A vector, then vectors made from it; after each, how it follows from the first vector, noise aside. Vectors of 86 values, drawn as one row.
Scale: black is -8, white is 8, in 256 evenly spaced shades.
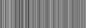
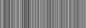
sign-scrambled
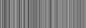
sign-scrambled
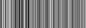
scaled up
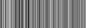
scaled up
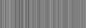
shrunk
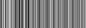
scaled up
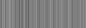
shrunk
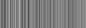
sign-scrambled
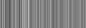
sign-scrambled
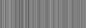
shrunk
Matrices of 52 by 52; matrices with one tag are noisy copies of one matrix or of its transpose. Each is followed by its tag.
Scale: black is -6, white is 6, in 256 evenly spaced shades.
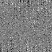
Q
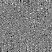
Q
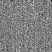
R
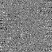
Q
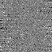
Q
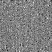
R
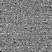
R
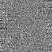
Q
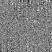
Q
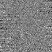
Q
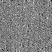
R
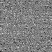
R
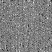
R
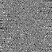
Q
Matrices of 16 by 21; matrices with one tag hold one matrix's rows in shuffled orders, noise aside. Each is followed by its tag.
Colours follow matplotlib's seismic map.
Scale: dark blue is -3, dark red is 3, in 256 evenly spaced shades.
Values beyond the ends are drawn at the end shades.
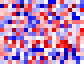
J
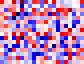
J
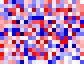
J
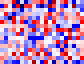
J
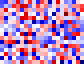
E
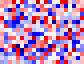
J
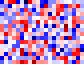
E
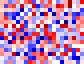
J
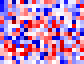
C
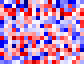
C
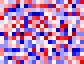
J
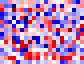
C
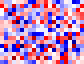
J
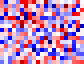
E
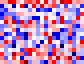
C
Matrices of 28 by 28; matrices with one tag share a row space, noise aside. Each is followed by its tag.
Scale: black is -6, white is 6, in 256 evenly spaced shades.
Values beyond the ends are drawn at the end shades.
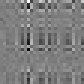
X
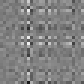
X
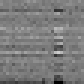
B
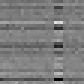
B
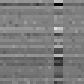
B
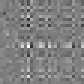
X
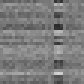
B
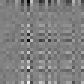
X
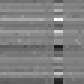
B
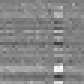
B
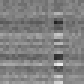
B
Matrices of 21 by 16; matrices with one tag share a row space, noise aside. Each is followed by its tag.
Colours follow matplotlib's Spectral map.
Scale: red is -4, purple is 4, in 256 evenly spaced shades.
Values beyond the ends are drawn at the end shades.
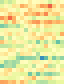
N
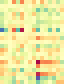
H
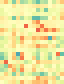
H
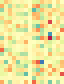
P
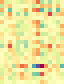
P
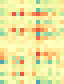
H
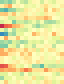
N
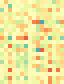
P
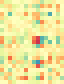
P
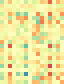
P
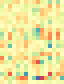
P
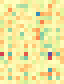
P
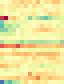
N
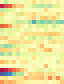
N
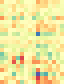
H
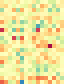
H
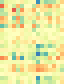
H
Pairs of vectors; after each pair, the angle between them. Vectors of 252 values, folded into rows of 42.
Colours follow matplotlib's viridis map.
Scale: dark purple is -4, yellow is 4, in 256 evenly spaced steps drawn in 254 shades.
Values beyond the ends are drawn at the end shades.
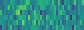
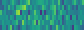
nearly parallel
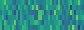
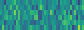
nearly opposite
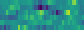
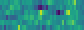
nearly parallel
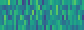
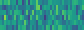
nearly parallel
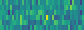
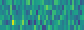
partly aligned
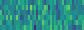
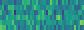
orthogonal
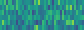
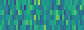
partly aligned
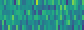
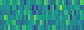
partly aligned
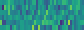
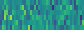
orthogonal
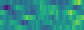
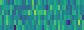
orthogonal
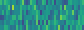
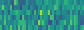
partly opposed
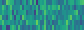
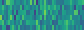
nearly parallel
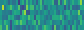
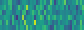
partly aligned
